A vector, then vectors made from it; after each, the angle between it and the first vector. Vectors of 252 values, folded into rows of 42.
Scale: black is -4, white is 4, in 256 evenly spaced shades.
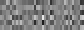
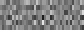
nearly opposite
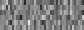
partly aligned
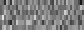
partly aligned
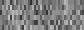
partly aligned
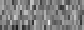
orthogonal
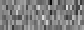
partly aligned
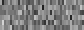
partly aligned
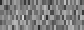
partly aligned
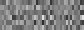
nearly parallel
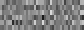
nearly opposite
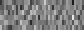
orthogonal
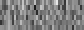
orthogonal
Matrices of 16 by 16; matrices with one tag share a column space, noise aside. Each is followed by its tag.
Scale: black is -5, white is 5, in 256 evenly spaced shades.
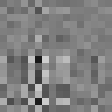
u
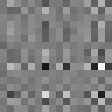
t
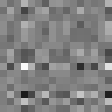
t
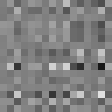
t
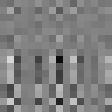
u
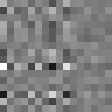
t
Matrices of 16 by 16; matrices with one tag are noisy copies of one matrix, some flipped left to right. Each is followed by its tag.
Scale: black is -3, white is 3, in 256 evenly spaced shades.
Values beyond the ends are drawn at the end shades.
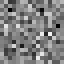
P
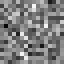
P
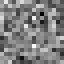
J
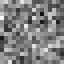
J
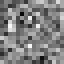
J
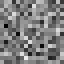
P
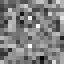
J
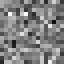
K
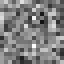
J
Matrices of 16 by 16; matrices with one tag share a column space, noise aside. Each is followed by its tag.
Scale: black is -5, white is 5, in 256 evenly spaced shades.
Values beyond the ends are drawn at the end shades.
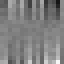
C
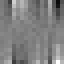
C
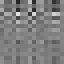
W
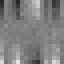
C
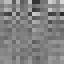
W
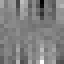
C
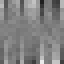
C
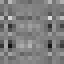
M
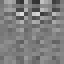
W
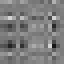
M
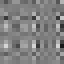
M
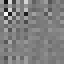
W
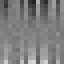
C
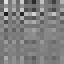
W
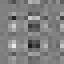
M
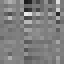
W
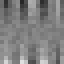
C
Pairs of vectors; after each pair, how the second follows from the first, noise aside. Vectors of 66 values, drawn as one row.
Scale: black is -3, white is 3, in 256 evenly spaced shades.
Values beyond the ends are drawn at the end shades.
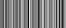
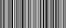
wrapped around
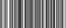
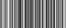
copied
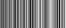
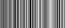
copied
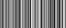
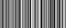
copied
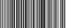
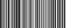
wrapped around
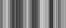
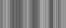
shrunk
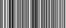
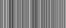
shrunk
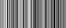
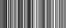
negated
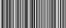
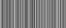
shrunk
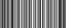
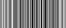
negated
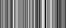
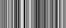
wrapped around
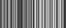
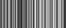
copied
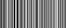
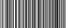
negated
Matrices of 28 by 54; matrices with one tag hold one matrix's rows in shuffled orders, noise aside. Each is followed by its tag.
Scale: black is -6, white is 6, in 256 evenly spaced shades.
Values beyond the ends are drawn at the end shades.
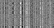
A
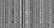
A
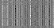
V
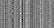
A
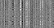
A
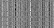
V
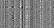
A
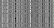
V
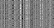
A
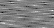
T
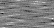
T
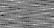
T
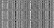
V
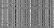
V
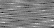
T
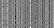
V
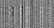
A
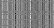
V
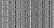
V
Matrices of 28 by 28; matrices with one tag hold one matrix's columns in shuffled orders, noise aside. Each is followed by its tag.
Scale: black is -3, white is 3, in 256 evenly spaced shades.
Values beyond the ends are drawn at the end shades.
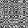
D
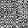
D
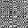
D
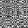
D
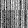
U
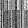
U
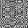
D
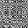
D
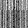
U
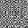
D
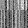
U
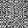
D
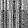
U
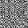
D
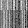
U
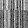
U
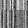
U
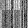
U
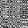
D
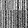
U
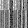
U
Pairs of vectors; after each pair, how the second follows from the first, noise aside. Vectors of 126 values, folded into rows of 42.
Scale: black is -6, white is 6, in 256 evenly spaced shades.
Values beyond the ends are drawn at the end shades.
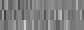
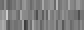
shuffled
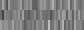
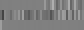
partly zeroed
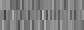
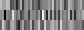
scaled up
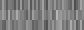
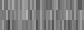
reversed
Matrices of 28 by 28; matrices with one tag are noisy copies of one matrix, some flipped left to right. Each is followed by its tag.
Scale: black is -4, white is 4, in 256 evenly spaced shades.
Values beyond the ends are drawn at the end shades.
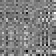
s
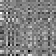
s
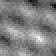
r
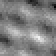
r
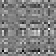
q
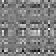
q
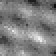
r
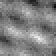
r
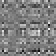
q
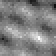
r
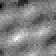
r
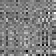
s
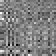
s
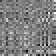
s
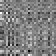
s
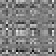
q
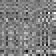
s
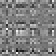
q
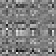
q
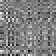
s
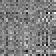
s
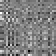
s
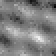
r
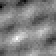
r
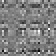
q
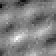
r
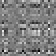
q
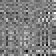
s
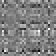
q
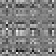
q
